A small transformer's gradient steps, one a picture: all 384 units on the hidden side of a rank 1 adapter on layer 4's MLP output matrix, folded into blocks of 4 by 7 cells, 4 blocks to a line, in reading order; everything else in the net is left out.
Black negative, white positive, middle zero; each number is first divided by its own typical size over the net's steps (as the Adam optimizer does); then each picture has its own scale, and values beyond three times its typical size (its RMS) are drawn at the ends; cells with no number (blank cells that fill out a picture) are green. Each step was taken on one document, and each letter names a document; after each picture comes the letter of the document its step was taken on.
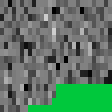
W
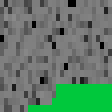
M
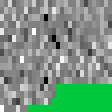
W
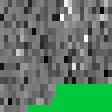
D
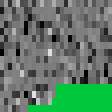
D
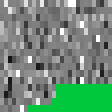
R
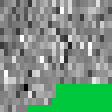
W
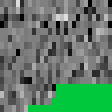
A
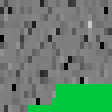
M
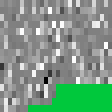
R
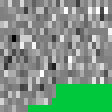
W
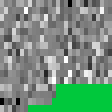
W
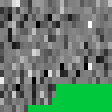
A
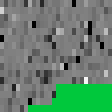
M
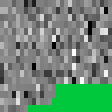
D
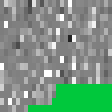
D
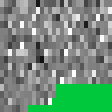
A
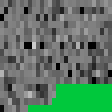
W
